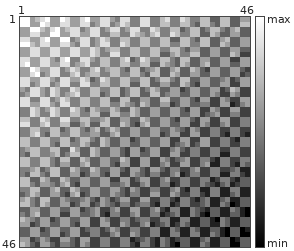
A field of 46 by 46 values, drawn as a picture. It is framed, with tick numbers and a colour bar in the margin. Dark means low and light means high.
Ninth with the highest average: top left. Slope: up to the top left. Odd rows or columns: none. Ninth with the lowest average: bottom right. Grain: checkered.
